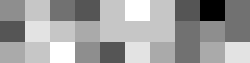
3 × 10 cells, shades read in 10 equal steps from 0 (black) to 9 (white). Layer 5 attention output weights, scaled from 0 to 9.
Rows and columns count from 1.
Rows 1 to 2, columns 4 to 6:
3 7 9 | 6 7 7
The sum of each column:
14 22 20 14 17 24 20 11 11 16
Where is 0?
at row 1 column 9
